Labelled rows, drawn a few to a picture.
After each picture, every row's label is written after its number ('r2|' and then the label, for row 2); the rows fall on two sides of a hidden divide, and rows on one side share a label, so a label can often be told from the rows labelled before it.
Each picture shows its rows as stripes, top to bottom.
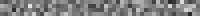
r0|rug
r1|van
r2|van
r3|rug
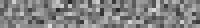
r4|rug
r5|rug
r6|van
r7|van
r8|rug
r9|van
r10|rug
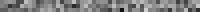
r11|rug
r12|rug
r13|rug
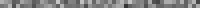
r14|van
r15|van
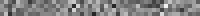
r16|van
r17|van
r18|rug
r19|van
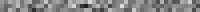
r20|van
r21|van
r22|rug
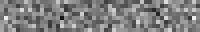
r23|van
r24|rug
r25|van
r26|rug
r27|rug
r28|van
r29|van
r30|rug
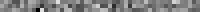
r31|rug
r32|rug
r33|van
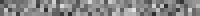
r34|rug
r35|rug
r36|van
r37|rug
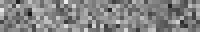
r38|rug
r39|van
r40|rug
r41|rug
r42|rug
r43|rug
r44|rug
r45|rug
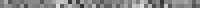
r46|rug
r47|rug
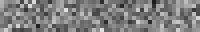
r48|van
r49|rug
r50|rug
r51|van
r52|rug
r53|rug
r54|van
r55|van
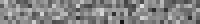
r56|rug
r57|van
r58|rug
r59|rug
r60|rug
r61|rug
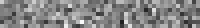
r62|rug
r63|van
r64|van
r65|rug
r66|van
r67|rug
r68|rug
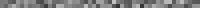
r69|van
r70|rug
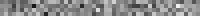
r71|rug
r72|van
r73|van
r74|van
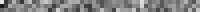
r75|rug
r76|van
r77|rug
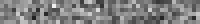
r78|rug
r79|van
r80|van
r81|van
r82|van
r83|van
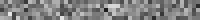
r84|rug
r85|rug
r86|rug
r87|rug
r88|van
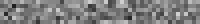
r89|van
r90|van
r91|van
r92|rug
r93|rug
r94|van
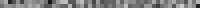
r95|van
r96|van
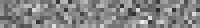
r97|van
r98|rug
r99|van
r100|van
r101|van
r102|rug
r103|rug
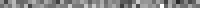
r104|rug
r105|rug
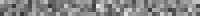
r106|van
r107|van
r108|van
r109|van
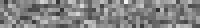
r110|van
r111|rug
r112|van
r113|van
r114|van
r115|rug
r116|van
